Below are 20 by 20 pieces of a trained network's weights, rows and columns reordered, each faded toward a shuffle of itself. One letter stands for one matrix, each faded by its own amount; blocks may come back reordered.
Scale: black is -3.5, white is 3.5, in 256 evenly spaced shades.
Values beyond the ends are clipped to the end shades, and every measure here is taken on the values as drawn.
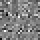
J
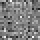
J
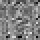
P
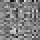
P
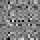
J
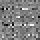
J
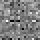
P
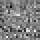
J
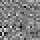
P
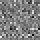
J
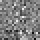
J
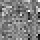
P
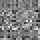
J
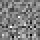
P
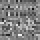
J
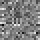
J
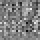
J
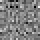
P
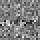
J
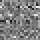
J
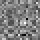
P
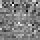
J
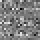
J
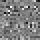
J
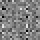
P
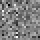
P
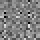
P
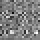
J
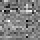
P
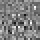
P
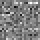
J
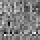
P
